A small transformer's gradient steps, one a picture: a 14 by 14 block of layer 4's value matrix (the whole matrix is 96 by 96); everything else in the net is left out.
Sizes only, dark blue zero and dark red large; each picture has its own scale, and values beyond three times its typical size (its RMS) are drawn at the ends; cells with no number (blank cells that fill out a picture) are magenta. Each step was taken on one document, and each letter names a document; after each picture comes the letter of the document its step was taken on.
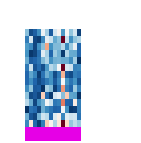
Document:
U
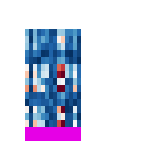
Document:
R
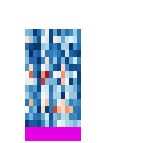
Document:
U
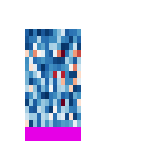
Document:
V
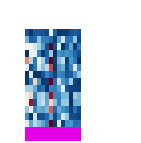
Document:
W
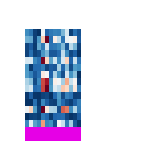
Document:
U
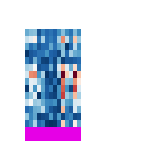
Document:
V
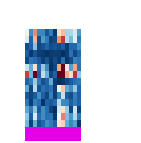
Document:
V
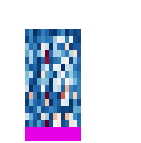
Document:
U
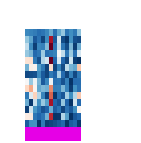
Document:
W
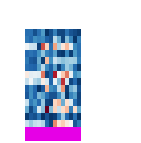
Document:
U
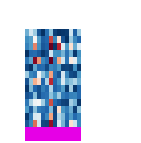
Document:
W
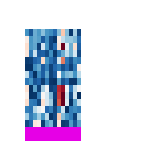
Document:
V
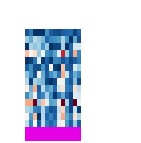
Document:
V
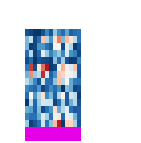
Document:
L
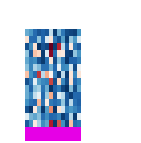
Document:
W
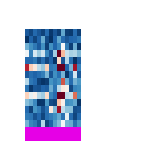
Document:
L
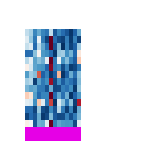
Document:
W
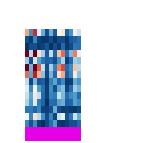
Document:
R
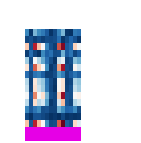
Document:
R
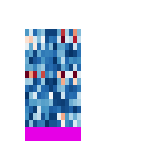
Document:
V
